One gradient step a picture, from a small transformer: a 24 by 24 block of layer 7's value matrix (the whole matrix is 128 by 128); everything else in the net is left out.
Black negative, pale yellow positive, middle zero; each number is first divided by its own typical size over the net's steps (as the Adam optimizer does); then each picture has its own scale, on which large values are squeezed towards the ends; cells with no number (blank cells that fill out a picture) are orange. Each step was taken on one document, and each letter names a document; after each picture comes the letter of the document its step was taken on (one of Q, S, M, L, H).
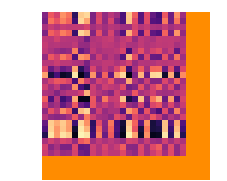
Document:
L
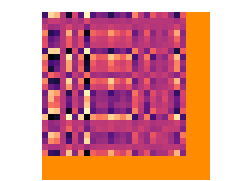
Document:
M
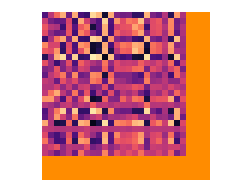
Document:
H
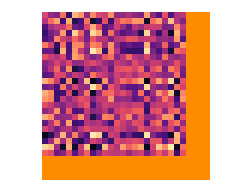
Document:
H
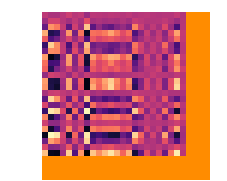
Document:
M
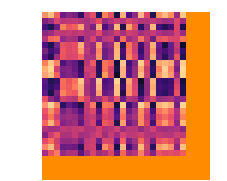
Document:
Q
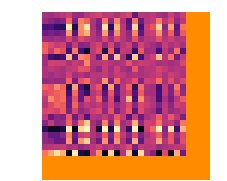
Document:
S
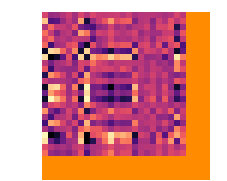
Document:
M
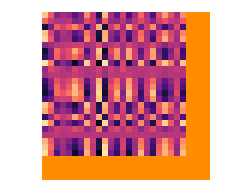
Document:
Q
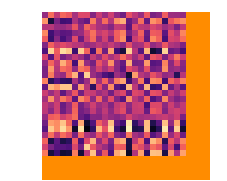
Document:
L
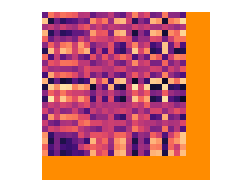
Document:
L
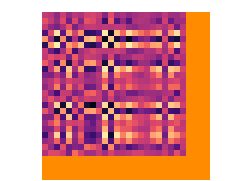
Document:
S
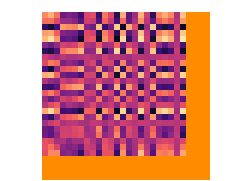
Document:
Q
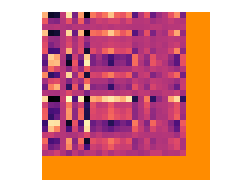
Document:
M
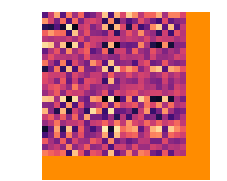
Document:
S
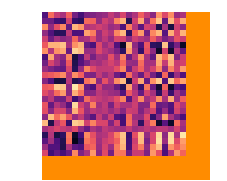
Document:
L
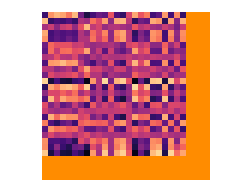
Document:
L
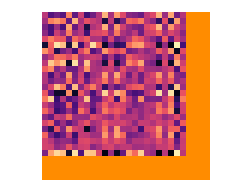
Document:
S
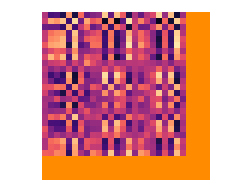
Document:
S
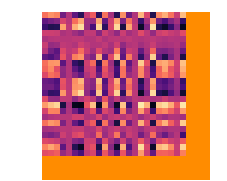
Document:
Q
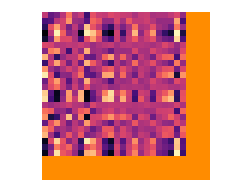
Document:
M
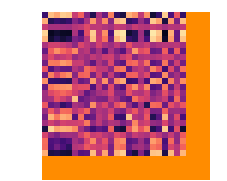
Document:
L
